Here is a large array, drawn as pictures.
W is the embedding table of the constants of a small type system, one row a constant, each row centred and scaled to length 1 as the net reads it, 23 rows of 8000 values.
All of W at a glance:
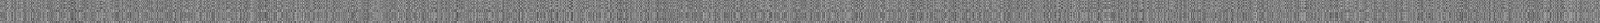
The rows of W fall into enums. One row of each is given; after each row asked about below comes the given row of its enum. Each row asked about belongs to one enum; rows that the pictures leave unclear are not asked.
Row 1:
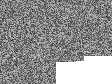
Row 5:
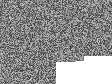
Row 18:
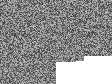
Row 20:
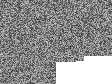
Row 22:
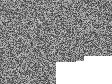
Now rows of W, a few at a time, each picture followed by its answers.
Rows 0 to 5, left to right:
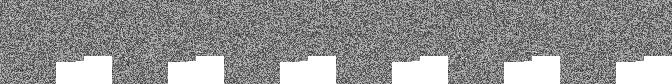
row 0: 5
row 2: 18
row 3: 18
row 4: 1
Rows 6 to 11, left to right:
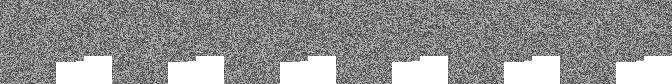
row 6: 20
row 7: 1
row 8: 1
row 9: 18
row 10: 22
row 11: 22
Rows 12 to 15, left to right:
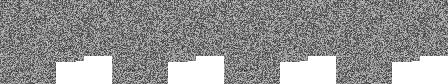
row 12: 20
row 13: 5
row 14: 5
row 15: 20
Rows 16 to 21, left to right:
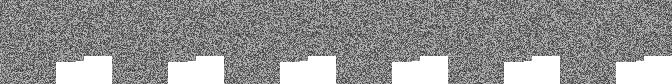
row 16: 5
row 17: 5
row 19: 18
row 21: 22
